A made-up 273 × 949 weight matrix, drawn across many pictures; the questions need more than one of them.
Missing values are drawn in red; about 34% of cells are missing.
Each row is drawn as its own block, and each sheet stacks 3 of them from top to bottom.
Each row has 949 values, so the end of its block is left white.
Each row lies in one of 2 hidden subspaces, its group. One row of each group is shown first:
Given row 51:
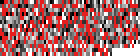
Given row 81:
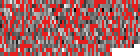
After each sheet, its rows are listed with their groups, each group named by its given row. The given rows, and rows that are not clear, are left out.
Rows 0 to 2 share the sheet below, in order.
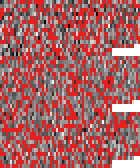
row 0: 51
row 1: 51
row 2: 81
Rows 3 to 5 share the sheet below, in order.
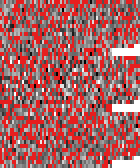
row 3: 81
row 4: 81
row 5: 51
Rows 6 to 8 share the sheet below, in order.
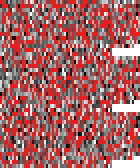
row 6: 51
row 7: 51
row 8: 51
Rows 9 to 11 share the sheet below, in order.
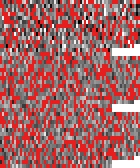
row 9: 51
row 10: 81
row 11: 51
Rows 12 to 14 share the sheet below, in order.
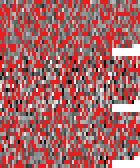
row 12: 81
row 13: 51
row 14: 51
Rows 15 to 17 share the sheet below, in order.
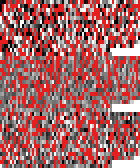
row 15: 81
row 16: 51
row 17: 81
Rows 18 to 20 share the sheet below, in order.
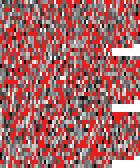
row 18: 51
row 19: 81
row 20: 81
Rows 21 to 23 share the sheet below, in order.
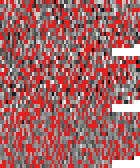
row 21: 81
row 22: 51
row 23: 81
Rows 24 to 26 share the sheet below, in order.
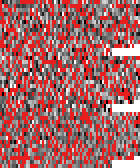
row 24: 51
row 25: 51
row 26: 51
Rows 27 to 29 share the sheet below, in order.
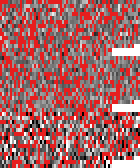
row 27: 81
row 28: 51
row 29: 51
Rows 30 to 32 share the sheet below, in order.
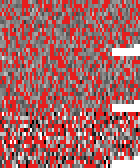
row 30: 51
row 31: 81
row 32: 51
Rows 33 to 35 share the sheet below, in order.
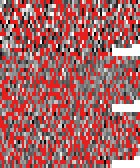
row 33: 81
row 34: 51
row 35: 51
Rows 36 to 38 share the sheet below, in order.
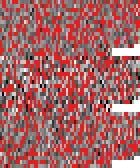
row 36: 51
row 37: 51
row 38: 81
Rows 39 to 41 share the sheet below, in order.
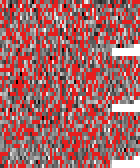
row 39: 81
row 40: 81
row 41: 51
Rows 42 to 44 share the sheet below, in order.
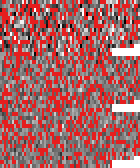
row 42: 81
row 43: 81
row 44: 51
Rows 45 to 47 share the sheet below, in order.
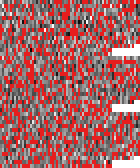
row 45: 51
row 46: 81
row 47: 51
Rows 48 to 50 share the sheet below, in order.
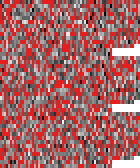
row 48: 51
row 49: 81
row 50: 81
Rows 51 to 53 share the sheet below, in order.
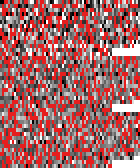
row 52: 81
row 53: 51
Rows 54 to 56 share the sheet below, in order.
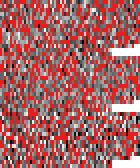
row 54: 81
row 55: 51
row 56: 51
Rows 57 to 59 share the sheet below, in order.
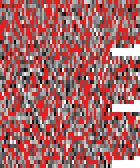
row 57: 81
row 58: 51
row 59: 51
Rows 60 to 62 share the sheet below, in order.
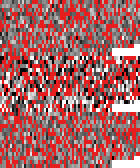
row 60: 81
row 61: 51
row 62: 81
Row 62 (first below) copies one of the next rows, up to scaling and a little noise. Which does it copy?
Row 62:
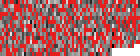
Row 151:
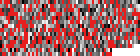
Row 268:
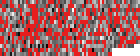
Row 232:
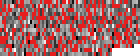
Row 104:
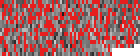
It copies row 232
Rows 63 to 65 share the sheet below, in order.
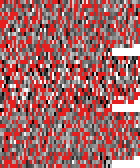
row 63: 51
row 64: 51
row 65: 51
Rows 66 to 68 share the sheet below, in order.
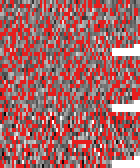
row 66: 81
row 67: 81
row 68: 81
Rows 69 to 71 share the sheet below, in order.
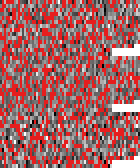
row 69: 51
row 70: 81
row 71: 51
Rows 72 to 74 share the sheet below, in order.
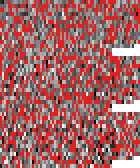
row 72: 51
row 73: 81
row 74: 81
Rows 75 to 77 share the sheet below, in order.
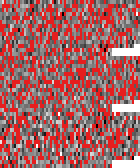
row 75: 51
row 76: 51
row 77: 51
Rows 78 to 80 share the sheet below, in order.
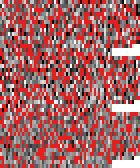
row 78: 51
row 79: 51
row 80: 81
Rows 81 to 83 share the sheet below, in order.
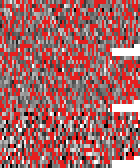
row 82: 51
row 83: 51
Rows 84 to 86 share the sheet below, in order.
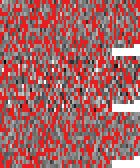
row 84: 51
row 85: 81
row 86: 81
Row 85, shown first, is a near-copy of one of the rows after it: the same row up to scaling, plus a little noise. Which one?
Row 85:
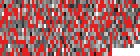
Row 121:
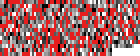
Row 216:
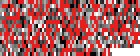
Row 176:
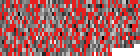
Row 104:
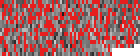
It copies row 216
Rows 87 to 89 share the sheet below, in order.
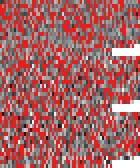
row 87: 51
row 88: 51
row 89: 51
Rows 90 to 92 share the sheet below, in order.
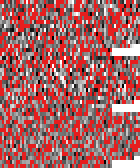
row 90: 51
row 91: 81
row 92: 51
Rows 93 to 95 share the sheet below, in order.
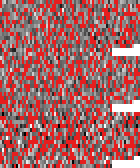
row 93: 81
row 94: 51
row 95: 51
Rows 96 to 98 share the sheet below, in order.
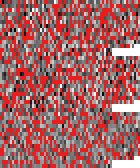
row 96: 51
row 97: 81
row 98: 51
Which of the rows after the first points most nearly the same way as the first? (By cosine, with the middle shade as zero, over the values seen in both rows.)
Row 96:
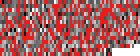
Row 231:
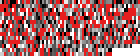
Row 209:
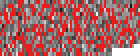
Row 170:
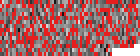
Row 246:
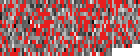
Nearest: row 209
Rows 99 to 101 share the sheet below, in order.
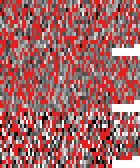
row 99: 81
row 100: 81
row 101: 81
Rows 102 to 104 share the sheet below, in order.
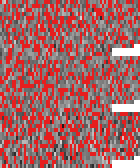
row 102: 81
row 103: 81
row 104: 81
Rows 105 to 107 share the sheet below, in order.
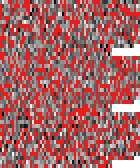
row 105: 51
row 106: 51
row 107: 51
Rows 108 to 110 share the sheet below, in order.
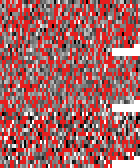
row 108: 51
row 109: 51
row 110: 51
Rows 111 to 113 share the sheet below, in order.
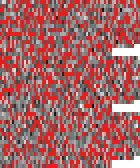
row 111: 81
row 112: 81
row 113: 51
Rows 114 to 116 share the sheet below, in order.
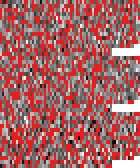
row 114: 81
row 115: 51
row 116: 81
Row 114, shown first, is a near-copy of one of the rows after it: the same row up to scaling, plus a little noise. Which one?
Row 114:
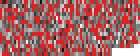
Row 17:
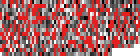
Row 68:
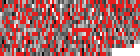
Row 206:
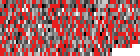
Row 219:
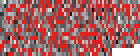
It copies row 17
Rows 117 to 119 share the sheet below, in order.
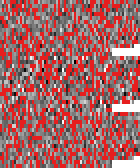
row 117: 81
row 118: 51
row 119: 81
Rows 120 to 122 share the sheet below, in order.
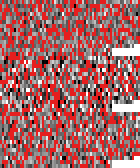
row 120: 51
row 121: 81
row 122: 51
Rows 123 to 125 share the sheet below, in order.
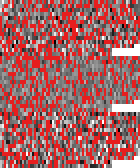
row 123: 81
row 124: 51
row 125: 81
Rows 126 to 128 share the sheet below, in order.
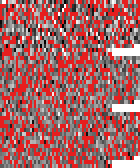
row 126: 81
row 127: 51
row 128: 51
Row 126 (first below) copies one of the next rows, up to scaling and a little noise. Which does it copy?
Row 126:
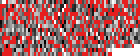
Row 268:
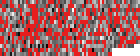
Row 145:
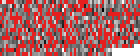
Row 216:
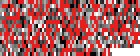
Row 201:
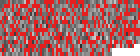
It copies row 145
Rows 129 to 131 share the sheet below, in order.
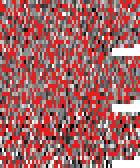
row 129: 81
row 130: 81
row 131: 51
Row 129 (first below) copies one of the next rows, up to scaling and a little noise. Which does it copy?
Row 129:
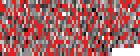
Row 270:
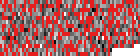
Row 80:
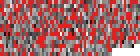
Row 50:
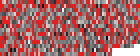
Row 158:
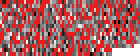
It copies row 270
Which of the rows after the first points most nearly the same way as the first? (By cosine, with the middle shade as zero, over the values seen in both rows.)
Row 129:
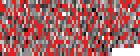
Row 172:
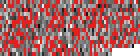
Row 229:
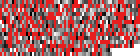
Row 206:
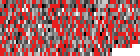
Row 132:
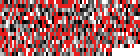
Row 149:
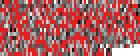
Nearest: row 206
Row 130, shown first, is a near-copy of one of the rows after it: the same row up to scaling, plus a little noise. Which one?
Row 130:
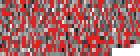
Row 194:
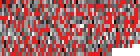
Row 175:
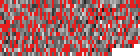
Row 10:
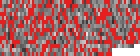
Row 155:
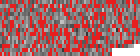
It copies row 155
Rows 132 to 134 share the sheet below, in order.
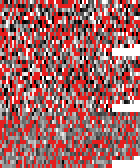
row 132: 51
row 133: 51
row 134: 81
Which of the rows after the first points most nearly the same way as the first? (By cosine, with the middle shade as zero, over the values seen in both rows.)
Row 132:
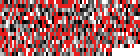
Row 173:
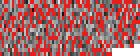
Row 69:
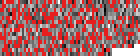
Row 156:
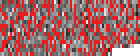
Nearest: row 156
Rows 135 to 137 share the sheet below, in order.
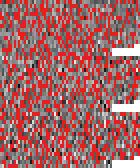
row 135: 81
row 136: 51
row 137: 51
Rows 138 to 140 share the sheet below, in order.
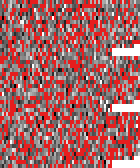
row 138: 81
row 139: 51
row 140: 51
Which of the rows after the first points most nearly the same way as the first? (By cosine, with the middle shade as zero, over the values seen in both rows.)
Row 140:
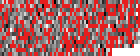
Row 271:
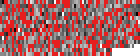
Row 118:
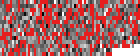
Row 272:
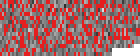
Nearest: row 272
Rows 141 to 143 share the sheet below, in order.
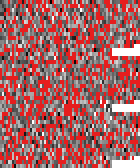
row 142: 51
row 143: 51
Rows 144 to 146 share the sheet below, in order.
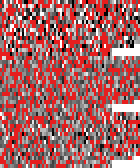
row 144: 51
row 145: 81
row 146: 51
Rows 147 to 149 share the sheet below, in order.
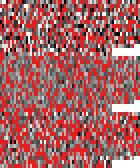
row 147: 81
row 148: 81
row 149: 51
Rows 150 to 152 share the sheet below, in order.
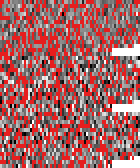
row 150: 51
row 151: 81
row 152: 51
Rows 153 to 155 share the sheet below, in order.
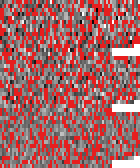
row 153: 81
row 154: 81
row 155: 81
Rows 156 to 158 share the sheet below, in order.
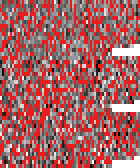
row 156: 51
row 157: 81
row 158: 81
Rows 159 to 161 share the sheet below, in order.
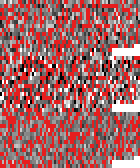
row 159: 81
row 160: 81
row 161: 81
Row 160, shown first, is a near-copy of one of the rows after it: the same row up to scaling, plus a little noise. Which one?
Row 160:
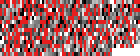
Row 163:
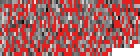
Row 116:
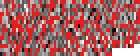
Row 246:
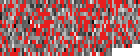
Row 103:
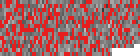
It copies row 103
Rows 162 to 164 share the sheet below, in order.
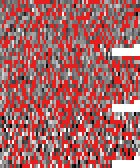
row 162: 51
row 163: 81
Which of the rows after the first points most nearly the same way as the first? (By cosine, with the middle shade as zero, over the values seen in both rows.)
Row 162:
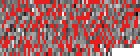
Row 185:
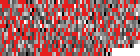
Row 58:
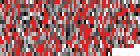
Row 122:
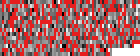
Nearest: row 58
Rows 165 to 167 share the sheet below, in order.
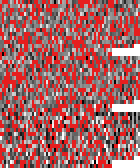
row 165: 51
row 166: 51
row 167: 81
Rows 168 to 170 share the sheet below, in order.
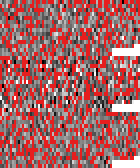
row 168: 81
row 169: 81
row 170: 51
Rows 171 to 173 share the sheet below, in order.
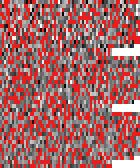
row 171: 51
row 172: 81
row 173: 51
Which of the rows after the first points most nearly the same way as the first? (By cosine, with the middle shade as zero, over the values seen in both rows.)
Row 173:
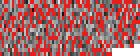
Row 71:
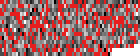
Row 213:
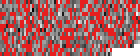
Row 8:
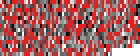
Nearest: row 213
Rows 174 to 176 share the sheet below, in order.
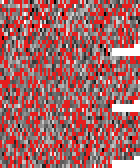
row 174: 51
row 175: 81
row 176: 81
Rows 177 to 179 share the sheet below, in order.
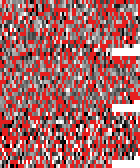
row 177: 51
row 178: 51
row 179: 51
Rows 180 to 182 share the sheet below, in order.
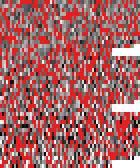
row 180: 81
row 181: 81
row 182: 51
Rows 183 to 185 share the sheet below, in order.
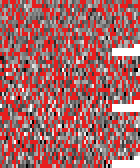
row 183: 81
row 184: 51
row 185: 51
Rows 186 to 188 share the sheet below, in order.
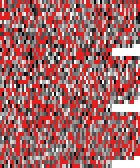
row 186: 51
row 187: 51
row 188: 51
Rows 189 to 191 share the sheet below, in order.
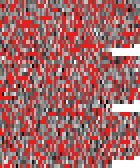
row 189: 81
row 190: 51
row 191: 81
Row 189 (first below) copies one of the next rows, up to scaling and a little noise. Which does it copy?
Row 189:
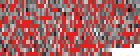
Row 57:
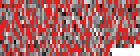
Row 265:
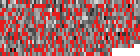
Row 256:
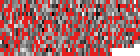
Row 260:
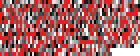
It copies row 57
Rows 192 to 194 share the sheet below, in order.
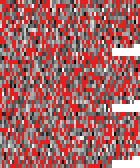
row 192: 81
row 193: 51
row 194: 81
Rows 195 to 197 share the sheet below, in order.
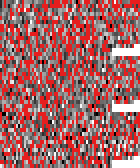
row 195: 81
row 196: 81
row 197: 81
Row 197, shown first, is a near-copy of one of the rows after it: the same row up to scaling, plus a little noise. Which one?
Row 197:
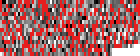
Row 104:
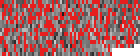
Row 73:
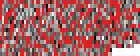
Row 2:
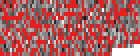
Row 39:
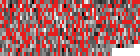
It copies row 2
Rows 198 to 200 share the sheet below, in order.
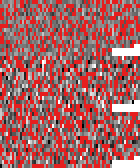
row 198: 81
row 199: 81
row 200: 81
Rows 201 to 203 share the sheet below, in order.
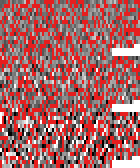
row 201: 81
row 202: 51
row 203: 81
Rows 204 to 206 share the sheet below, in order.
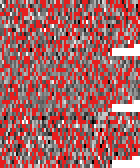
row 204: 51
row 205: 51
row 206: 81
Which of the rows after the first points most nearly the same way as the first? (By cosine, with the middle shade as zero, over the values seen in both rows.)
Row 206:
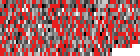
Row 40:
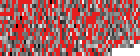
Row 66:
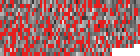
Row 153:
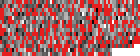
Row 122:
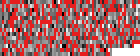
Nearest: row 40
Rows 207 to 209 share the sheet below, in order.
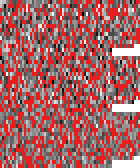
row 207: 81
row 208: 51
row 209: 51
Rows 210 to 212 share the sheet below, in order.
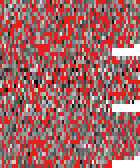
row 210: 81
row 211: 51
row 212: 81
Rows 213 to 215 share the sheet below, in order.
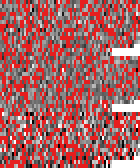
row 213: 51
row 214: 51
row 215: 51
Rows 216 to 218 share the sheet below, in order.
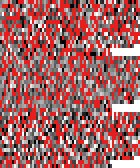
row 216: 81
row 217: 51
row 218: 81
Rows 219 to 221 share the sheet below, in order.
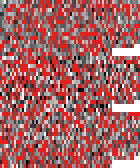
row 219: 81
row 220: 81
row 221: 51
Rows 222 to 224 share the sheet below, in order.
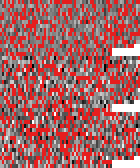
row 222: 51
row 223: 51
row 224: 51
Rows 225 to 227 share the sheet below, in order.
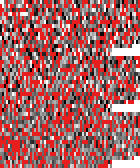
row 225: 51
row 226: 51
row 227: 51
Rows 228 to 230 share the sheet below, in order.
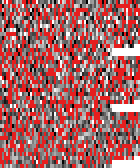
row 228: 51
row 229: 81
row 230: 81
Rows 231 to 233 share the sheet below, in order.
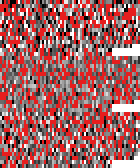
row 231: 81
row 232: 81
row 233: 51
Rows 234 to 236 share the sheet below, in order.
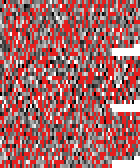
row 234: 81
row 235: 81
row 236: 51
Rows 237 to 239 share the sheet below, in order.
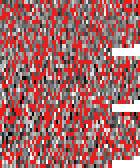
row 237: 51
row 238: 51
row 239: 81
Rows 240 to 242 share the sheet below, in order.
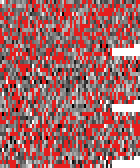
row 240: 51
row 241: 51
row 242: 51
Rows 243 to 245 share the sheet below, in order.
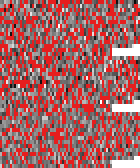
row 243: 81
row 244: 51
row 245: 81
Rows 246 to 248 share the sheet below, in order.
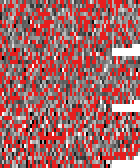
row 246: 81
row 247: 51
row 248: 51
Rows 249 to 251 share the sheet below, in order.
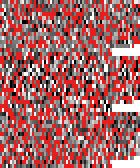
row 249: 51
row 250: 51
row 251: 81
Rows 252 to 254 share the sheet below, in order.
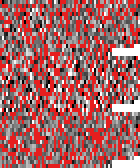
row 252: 51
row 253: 81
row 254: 51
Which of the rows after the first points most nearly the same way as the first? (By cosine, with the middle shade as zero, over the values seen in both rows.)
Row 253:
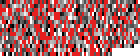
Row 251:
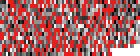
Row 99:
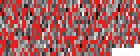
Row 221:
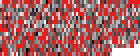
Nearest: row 251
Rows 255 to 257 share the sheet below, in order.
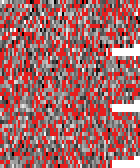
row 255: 51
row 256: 81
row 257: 51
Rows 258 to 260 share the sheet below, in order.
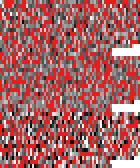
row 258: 51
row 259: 51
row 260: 81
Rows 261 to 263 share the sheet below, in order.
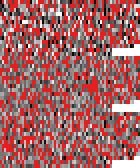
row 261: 51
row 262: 51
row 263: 51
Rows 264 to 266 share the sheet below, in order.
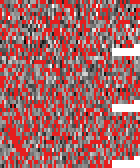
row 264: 81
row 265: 81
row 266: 51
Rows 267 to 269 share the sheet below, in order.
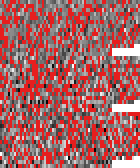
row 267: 81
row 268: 81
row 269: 81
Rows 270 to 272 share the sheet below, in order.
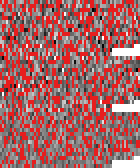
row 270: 81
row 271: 51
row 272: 81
